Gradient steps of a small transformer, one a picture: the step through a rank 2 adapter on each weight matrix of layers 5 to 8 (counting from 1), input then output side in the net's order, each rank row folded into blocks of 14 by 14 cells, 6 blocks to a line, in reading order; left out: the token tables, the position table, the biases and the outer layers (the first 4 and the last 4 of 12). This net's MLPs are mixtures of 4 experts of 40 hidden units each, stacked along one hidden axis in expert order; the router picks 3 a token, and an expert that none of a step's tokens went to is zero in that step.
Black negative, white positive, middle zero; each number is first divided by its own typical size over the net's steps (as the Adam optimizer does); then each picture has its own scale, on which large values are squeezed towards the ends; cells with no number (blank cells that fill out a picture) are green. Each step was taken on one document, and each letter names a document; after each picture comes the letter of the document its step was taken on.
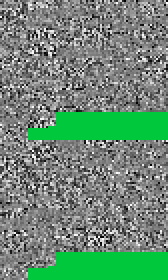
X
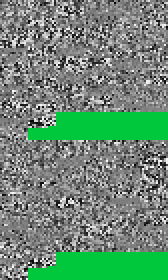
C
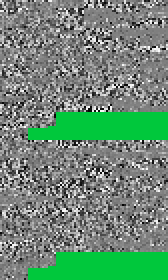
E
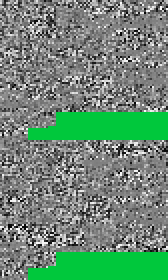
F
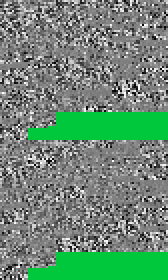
X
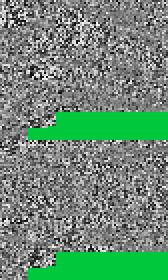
C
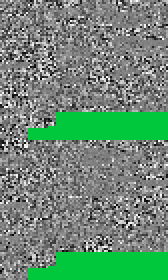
X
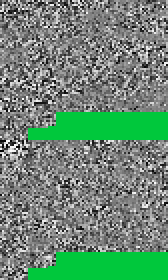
C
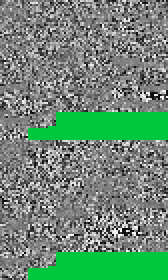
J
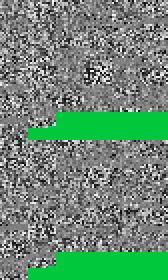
J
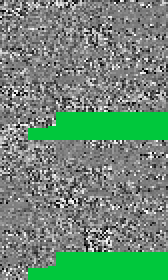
X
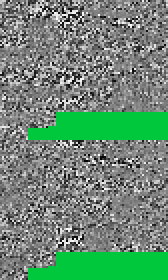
C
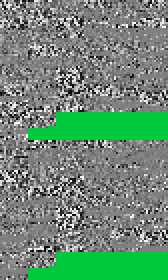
E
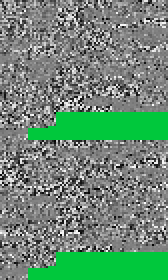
E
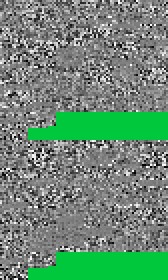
X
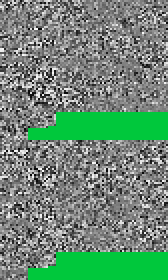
C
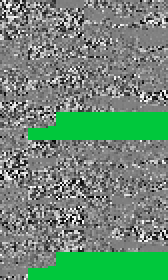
E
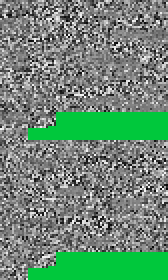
C
